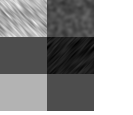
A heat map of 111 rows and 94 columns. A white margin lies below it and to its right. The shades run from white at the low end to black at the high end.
The table splits into 3 rows of 2 panels. Panel 1,1: low, slanting down to the right. Panel 1,2: high, blotchy, faint in contrast. Panel 2,1: high, flat. Panel 2,2: very high, slanting up to the right, faint in contrast. Panel 3,1: low, flat. Panel 3,2: high, flat.
